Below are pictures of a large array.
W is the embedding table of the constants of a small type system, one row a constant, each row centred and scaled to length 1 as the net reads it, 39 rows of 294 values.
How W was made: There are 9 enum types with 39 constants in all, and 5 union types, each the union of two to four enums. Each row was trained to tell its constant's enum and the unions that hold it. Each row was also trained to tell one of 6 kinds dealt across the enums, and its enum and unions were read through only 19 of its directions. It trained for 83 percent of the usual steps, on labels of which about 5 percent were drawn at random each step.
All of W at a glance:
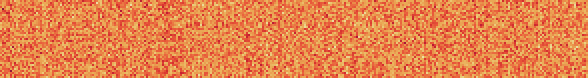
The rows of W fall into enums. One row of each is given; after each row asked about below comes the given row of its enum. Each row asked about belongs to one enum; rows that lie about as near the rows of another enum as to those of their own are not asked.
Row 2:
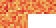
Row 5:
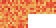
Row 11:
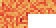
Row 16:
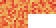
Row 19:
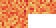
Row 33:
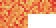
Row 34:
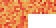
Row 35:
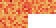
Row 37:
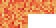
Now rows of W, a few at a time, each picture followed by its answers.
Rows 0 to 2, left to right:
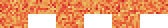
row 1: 2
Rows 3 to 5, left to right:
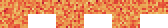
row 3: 37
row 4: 16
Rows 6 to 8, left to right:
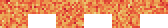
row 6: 34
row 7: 16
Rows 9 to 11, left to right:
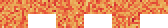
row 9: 34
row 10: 16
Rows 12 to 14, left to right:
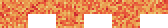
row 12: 11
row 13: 11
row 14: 5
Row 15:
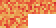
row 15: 34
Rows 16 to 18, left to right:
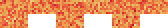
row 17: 35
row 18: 34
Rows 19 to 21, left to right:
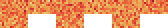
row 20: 35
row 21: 33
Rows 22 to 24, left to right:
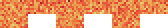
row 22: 5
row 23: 5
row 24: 16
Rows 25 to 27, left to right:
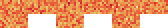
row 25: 19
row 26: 33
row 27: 11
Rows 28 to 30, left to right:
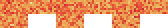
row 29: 35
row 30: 35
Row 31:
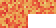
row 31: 37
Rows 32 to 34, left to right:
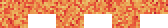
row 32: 37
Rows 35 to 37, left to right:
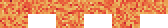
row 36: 2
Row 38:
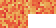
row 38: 37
